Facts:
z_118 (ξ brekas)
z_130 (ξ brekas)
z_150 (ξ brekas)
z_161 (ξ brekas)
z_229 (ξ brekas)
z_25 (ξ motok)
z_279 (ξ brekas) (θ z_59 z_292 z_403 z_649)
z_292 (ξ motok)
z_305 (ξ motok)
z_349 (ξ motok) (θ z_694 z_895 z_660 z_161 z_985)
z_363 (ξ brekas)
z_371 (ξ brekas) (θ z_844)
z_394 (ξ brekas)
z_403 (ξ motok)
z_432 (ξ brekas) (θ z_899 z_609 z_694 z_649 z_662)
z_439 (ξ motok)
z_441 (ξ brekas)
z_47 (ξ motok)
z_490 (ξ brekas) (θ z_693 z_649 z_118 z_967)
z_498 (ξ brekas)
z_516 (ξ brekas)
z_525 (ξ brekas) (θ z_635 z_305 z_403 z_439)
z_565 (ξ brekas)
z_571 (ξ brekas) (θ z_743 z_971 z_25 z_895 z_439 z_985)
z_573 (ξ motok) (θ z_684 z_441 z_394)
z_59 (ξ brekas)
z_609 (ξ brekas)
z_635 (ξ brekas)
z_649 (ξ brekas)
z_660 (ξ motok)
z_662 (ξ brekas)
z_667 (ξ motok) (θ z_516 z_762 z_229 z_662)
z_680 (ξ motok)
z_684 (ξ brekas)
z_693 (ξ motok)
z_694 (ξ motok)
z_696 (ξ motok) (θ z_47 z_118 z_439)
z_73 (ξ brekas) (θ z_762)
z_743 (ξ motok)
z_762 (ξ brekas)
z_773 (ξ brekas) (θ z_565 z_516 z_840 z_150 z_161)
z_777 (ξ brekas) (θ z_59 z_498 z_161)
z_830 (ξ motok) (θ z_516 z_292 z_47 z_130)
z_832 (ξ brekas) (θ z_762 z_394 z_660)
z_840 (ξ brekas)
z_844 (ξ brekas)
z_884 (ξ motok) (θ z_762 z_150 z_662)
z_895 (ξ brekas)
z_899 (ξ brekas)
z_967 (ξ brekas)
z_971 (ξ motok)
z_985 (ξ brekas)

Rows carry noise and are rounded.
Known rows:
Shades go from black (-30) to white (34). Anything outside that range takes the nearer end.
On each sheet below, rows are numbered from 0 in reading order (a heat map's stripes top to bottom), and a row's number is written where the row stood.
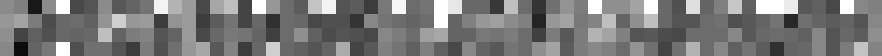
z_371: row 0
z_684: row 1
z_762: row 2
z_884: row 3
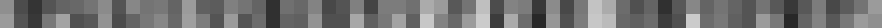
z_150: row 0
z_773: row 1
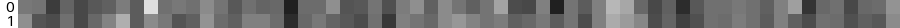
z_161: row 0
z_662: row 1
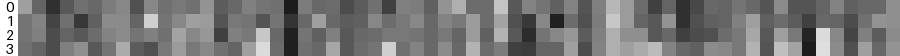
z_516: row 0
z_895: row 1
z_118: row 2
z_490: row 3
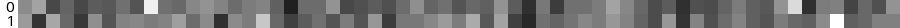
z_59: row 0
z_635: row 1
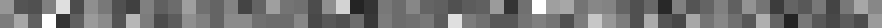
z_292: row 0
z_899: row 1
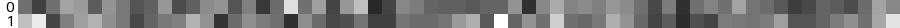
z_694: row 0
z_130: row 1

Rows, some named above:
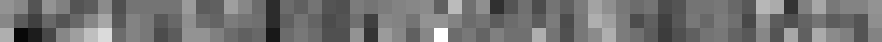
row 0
z_279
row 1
z_662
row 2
z_229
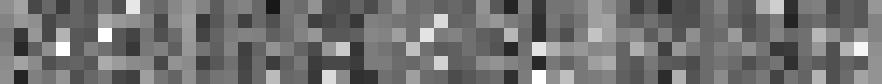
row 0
z_59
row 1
z_394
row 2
z_73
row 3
z_696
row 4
z_394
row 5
z_403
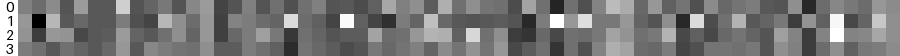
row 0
z_832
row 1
z_305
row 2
z_525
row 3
z_363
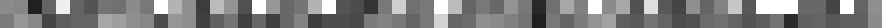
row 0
z_844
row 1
z_394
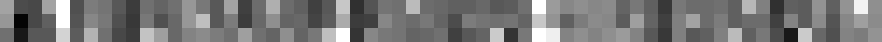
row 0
z_830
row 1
z_667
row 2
z_693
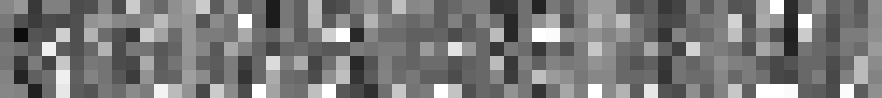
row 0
z_777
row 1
z_967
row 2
z_693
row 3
z_432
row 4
z_660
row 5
z_680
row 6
z_844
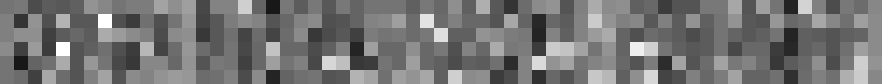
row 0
z_118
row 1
z_73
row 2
z_394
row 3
z_573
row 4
z_439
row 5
z_571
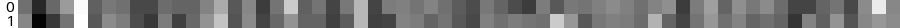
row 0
z_349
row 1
z_667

